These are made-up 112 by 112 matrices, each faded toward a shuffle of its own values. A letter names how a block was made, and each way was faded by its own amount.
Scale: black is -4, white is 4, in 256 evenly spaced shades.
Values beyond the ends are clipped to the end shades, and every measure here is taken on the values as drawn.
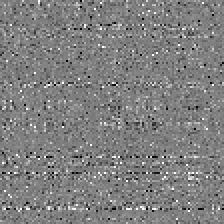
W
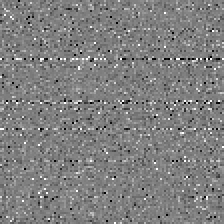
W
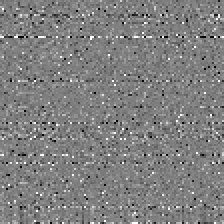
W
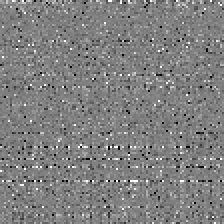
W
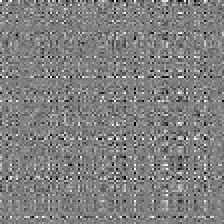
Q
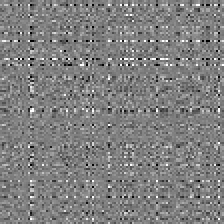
Q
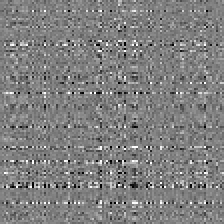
Q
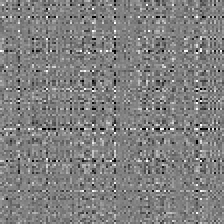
Q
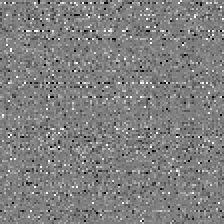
W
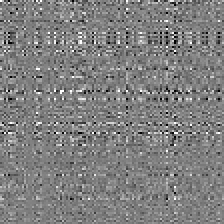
Q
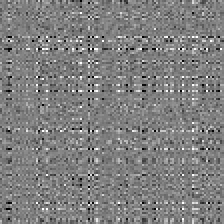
Q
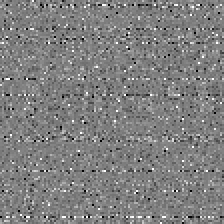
W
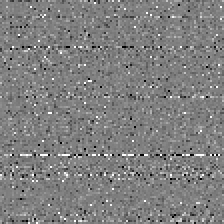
W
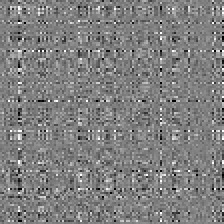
Q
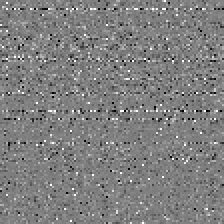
W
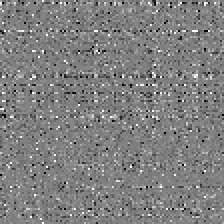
W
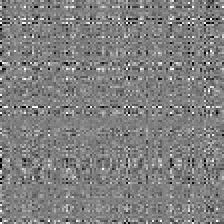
Q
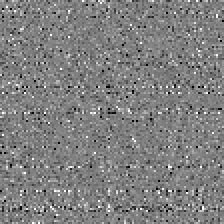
W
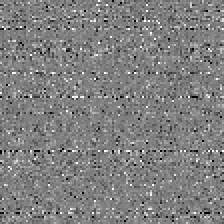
W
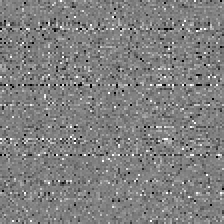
W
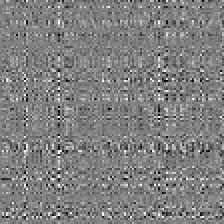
Q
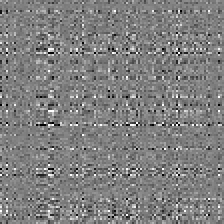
Q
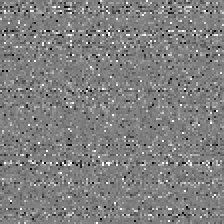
W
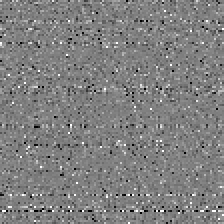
W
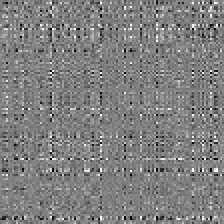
Q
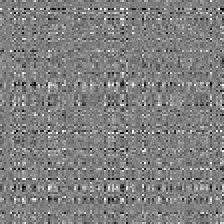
Q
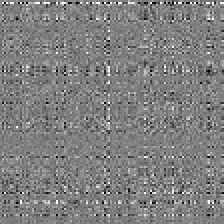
Q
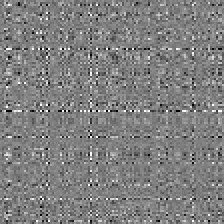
Q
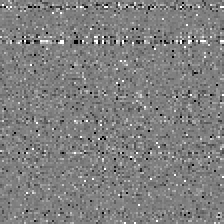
W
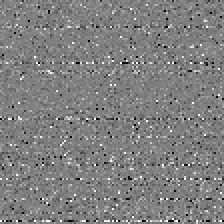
W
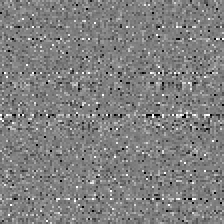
W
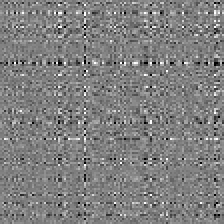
Q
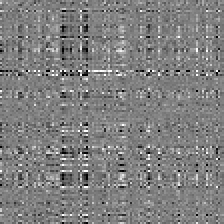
Q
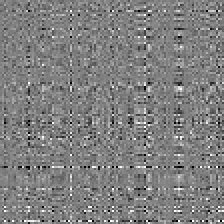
Q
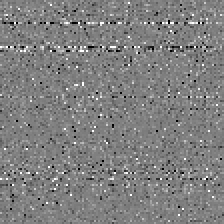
W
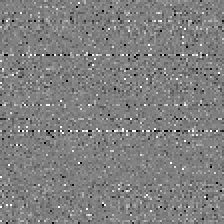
W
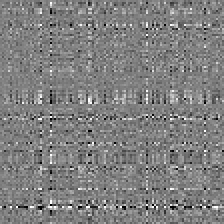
Q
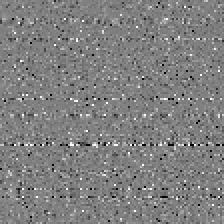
W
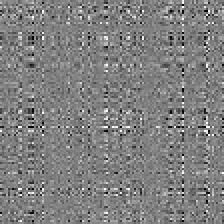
Q
